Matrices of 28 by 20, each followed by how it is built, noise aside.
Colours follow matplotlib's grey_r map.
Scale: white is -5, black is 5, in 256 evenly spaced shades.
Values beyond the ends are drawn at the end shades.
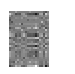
low rank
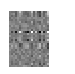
low rank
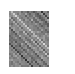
Toeplitz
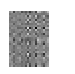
low rank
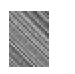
Toeplitz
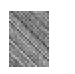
Toeplitz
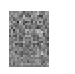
low rank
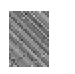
Toeplitz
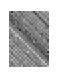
Toeplitz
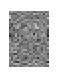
low rank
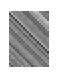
Toeplitz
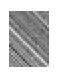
Toeplitz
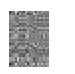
low rank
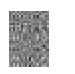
low rank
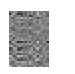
low rank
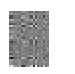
low rank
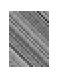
Toeplitz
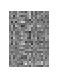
low rank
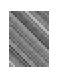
Toeplitz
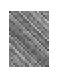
Toeplitz
